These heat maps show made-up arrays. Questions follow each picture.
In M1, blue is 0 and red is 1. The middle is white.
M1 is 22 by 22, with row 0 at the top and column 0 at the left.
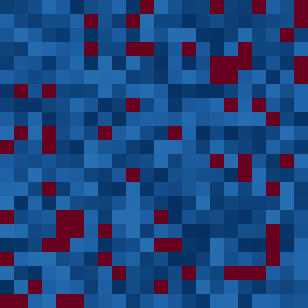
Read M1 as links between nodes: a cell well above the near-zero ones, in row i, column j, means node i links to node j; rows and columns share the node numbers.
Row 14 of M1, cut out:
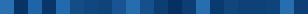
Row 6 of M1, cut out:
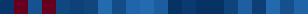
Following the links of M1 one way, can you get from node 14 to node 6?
no
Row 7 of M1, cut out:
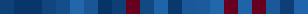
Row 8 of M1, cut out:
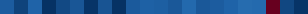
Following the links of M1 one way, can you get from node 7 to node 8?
yes
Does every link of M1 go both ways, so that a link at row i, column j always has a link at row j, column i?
yes
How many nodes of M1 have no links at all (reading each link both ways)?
1
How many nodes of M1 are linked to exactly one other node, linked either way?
2
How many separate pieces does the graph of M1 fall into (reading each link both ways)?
2
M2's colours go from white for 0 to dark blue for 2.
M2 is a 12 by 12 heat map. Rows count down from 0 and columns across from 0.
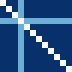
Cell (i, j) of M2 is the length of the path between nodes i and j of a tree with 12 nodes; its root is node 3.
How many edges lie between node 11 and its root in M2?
1
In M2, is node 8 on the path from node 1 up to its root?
no
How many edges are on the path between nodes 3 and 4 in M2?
1
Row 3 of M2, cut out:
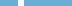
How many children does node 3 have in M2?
11
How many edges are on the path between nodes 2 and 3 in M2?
1
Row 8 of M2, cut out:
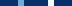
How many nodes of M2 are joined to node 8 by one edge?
1
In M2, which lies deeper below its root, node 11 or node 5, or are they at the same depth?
the same depth
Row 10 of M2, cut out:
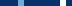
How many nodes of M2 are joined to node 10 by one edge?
1
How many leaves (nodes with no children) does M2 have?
11
